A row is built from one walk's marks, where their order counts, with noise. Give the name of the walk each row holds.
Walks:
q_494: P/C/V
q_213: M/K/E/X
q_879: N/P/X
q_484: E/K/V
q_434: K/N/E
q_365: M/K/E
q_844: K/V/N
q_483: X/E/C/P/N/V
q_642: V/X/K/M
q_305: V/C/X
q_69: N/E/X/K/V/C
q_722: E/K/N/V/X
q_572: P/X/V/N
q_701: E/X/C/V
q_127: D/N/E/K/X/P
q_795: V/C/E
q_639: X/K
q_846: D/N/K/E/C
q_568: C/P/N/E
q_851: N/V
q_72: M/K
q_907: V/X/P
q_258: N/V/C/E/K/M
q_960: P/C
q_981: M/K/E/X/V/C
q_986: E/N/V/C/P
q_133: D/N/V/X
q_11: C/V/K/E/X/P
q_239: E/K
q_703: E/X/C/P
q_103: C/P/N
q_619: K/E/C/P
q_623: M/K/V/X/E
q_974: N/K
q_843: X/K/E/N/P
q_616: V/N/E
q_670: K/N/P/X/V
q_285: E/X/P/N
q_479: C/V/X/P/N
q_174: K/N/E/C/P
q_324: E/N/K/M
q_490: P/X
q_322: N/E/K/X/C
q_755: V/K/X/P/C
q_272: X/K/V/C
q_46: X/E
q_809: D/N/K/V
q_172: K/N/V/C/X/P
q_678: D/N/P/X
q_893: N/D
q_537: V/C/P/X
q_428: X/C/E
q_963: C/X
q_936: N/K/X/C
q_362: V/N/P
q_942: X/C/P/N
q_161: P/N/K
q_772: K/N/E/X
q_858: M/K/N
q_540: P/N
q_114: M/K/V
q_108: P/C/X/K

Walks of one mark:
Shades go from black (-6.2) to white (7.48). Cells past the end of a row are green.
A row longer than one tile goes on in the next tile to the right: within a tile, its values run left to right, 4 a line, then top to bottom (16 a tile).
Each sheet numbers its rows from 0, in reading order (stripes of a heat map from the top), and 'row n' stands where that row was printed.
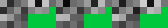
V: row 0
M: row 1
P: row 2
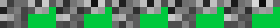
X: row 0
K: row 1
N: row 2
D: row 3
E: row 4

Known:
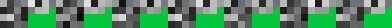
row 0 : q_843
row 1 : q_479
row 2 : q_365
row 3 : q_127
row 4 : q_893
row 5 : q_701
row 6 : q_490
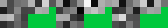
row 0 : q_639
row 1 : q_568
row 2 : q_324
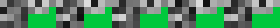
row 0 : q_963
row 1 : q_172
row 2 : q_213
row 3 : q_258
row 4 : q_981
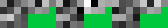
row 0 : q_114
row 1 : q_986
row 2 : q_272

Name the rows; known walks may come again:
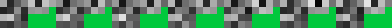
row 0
q_981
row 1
q_72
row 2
q_858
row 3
q_893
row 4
q_540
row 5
q_484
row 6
q_322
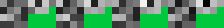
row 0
q_490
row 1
q_846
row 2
q_285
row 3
q_494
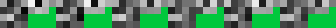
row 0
q_174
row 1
q_11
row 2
q_623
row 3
q_639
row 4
q_69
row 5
q_642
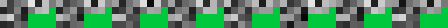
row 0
q_843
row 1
q_907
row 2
q_239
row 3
q_879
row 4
q_809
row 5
q_479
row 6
q_108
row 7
q_365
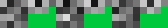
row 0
q_851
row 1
q_324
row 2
q_963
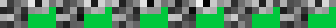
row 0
q_722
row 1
q_755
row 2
q_616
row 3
q_619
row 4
q_974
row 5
q_272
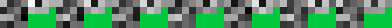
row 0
q_483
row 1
q_172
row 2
q_942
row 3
q_114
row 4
q_103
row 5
q_772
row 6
q_133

